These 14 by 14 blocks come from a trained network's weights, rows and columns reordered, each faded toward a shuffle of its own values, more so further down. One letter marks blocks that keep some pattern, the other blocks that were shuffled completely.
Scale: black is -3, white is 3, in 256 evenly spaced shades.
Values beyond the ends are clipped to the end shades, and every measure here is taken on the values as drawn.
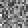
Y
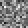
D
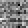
D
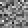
Y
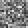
Y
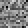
D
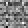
D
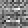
D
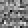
D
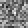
Y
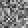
Y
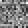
D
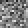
Y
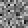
D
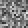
Y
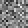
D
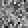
Y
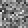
Y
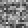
D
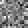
D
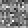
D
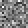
Y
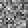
Y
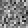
Y
